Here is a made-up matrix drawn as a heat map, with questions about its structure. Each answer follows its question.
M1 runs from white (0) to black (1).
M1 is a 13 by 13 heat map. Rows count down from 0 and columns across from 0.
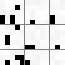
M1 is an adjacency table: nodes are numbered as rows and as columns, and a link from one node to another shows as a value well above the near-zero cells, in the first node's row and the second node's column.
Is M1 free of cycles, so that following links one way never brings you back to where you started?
yes
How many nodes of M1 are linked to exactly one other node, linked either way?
2
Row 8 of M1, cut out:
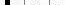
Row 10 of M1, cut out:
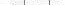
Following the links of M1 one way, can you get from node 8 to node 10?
yes
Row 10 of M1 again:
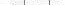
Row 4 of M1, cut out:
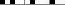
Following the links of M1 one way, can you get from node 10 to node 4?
no
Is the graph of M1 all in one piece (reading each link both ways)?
yes
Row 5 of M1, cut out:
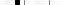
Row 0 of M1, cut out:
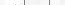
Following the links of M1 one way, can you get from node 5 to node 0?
yes
